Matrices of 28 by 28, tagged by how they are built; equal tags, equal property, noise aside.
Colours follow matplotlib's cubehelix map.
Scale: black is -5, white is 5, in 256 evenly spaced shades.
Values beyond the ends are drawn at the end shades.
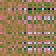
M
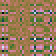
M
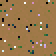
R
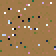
R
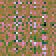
M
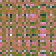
M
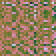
M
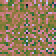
M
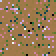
R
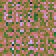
M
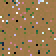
R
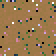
R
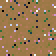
R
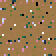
R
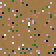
R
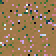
R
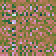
M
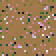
R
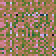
M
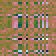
M
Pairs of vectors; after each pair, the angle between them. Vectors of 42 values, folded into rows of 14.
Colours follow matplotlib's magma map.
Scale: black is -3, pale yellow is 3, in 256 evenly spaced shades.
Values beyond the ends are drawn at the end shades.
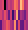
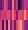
partly opposed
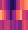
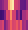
nearly opposite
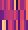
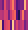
orthogonal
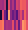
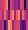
partly opposed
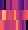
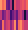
partly opposed
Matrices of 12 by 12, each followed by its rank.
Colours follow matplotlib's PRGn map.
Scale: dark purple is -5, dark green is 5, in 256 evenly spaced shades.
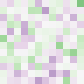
full rank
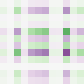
one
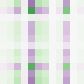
one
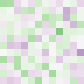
full rank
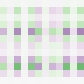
one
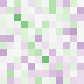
full rank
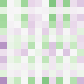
two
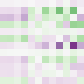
two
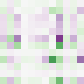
two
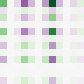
one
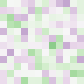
full rank
